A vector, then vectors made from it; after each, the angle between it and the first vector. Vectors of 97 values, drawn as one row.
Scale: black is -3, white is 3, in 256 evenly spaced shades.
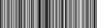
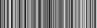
partly aligned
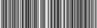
nearly opposite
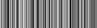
orthogonal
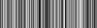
nearly parallel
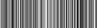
partly opposed
